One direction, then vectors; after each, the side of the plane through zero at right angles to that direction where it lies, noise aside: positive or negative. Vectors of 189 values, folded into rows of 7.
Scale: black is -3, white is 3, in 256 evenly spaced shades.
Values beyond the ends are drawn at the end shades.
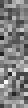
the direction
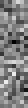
positive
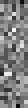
negative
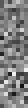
positive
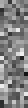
positive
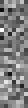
positive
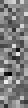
positive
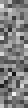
negative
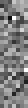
positive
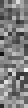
positive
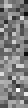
positive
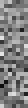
negative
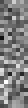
positive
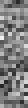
negative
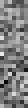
negative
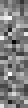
negative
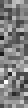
positive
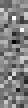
positive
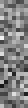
negative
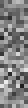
positive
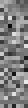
negative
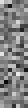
negative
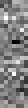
positive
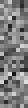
negative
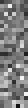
positive
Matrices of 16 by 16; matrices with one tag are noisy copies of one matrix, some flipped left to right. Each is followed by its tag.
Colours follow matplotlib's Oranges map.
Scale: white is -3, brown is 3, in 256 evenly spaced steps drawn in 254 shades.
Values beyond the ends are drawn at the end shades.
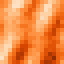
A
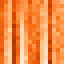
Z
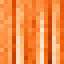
Z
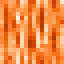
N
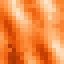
A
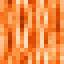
N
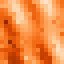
A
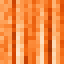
Z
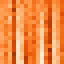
Z
